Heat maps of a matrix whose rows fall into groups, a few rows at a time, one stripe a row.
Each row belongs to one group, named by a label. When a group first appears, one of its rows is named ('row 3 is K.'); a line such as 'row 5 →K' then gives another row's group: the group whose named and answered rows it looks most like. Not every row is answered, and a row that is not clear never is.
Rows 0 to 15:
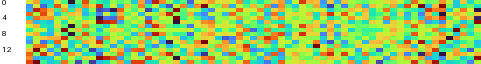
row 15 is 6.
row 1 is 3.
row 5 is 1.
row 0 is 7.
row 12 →6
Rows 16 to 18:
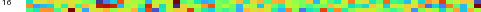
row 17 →1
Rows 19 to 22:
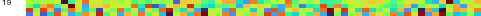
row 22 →3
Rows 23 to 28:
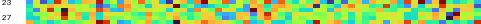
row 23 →3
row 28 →1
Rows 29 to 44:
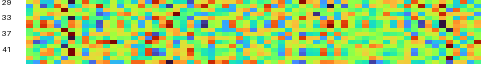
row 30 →3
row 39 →1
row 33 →7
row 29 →7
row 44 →6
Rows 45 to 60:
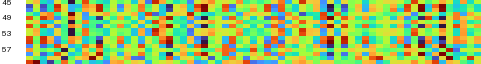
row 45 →7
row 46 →3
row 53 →7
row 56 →3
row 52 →7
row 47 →3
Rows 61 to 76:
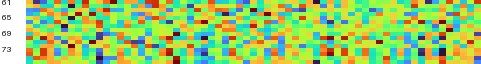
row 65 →7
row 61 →1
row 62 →7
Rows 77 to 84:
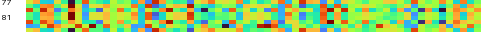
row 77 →7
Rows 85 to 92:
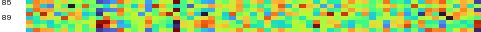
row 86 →7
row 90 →1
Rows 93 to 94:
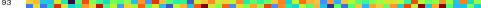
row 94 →3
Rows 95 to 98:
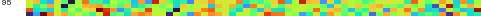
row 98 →6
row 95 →7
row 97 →1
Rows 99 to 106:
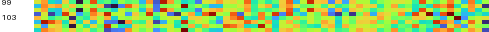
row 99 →7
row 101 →7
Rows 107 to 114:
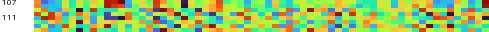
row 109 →7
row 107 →1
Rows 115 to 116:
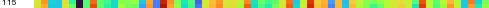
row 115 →7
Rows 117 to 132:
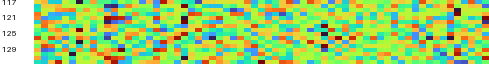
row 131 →1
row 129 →1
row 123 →1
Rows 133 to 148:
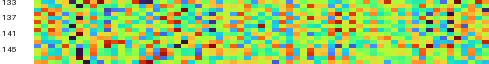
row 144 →3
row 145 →7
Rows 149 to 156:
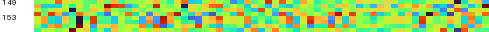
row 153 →7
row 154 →7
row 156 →6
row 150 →1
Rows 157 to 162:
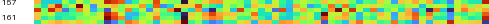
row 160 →1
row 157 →1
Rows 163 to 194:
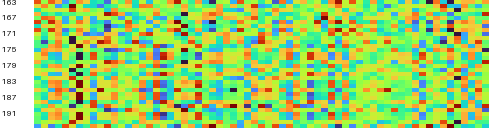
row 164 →6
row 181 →7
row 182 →6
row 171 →6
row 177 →7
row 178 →1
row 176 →7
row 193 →6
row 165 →6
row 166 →1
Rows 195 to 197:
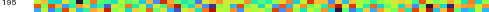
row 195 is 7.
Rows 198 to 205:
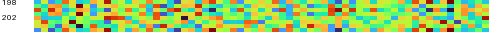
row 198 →3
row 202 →1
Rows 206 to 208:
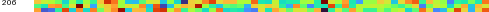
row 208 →1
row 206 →1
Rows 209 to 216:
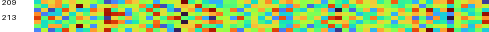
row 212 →1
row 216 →3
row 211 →3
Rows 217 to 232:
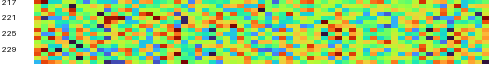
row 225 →1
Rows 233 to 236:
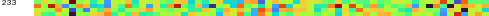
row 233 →6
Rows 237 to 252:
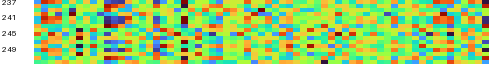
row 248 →7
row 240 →6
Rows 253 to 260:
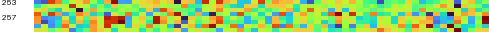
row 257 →1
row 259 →3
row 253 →6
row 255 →7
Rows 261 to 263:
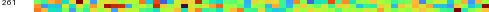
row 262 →1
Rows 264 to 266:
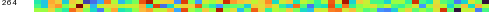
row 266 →6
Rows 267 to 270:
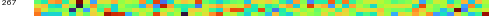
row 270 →1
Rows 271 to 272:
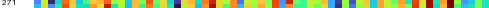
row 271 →3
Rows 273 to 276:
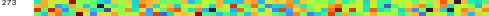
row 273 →6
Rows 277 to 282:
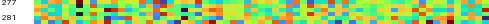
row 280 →7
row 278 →7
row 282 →3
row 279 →1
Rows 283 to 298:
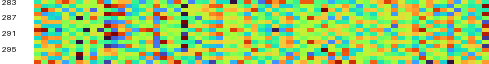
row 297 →7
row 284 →1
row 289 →1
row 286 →1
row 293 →7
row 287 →7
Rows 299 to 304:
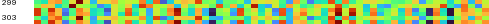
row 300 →6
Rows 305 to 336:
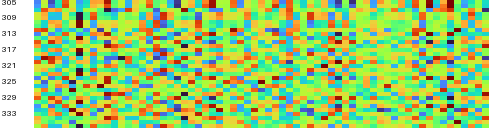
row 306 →3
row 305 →3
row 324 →3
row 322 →7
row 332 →6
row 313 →3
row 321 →1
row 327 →6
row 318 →7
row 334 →1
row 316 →1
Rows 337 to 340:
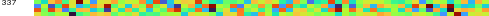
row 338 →3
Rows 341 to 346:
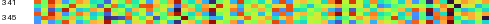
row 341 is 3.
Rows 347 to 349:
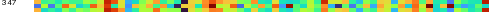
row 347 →1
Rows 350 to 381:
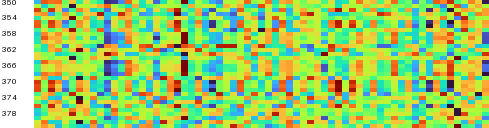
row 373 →6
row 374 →7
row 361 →6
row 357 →6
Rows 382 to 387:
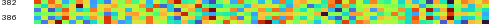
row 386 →3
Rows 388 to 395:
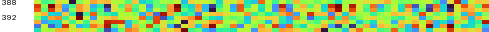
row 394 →3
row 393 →1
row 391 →7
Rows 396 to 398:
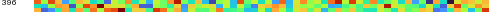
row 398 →1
